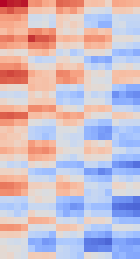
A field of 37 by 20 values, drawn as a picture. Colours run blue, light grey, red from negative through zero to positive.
Stripes running across repeat 7 times from top to bottom. Values rise toward the top left. The ninth with the lowest average is the bottom right. The ninth with the highest average is the top left. The values follow a bell shape.
